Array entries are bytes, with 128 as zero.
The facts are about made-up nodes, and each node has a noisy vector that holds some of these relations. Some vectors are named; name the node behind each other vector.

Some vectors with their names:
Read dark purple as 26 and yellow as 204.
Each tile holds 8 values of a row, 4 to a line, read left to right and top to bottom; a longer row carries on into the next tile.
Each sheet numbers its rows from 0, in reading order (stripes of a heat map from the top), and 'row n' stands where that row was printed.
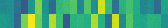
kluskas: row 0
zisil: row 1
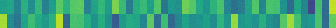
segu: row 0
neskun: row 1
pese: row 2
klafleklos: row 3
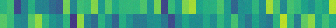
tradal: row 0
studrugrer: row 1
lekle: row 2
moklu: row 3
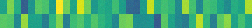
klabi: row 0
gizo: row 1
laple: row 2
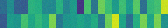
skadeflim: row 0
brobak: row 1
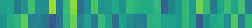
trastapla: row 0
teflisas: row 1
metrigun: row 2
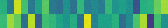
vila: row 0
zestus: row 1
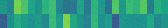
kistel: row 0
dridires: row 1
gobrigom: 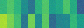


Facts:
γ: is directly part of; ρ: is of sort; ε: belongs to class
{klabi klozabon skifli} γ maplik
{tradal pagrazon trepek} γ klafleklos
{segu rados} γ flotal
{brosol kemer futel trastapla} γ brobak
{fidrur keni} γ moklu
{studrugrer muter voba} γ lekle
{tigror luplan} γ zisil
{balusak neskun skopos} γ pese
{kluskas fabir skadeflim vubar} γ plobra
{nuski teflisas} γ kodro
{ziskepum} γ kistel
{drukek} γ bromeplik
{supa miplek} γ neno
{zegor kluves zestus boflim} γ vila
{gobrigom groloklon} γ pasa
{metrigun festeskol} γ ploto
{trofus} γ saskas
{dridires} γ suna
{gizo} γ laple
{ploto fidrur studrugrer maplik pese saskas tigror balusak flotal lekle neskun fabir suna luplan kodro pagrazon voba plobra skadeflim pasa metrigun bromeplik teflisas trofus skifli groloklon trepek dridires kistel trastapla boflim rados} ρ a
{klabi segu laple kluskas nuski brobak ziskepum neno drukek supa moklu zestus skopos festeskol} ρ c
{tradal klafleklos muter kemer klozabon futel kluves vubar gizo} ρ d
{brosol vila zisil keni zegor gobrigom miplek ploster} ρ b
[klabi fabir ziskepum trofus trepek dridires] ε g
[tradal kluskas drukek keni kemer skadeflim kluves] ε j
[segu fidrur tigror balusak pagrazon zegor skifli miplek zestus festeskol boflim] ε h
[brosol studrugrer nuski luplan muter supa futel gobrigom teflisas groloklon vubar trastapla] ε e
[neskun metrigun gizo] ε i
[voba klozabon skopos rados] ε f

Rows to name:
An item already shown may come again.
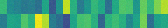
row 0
vubar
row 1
ziskepum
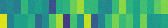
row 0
zestus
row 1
skopos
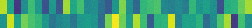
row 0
kemer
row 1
kluskas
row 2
zestus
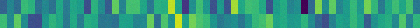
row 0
boflim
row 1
trepek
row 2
kemer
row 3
kluves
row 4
metrigun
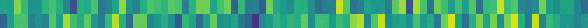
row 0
maplik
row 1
drukek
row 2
voba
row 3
plobra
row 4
klozabon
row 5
brobak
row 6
keni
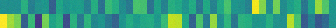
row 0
zegor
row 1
balusak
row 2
miplek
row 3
muter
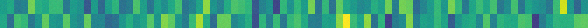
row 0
rados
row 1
pagrazon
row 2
drukek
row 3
fabir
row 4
brosol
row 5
metrigun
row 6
skifli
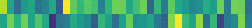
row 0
futel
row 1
voba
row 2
brosol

